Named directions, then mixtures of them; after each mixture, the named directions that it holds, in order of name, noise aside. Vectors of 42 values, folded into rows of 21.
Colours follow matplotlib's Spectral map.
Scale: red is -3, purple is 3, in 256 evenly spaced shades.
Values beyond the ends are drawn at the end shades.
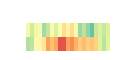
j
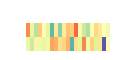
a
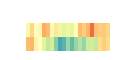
j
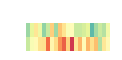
a, j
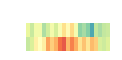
j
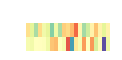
a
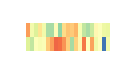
a, j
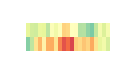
j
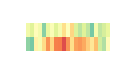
j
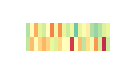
a, j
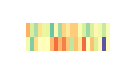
a, j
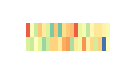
a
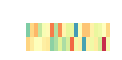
a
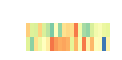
a, j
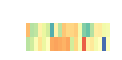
a, j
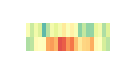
j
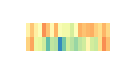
j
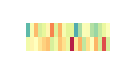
a, j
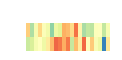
a, j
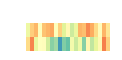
a, j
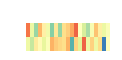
a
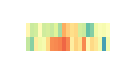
a, j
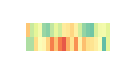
a, j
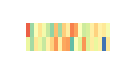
a
